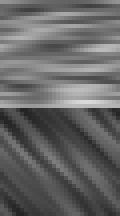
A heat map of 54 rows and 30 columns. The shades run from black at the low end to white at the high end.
It is made of 2 by 1 panels. Panel 1,1: middling, streaked across, strong in contrast. Panel 2,1: low, slanting down to the right.
